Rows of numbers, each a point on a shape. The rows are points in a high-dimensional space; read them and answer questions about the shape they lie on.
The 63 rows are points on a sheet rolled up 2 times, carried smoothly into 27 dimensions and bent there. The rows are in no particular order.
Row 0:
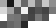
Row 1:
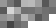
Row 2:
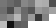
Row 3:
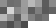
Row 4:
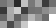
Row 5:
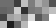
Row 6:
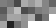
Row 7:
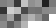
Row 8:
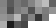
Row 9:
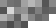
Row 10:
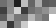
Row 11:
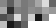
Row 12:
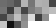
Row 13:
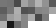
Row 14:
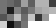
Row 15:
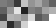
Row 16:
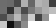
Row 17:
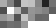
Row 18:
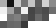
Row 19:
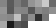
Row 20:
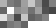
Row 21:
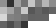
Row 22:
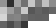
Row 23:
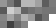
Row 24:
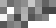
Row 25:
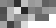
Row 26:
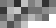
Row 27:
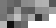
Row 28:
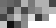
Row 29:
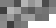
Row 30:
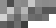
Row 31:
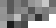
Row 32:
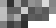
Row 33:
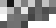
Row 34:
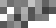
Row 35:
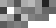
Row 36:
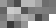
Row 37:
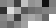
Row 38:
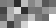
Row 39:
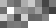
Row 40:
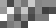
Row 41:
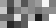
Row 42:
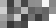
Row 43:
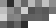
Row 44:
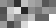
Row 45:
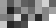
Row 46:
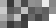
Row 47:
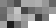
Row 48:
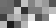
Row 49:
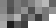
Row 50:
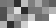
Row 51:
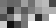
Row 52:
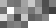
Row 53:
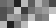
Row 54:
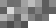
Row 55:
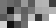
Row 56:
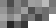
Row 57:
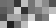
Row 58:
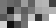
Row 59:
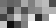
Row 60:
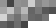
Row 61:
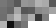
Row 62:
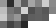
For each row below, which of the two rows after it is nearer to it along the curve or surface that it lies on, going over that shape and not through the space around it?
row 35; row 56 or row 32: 32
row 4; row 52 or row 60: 52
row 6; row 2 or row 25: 2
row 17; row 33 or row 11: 33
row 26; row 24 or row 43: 24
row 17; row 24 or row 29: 24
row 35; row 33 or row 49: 33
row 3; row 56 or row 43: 43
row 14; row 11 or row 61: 11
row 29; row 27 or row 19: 27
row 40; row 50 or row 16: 50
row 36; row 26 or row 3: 3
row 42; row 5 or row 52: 5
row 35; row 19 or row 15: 15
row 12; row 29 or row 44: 44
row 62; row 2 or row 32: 32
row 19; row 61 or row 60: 61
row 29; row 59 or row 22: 22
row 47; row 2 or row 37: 2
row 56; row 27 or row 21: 27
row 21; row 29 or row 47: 29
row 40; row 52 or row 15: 52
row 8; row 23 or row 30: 23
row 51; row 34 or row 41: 41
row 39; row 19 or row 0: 0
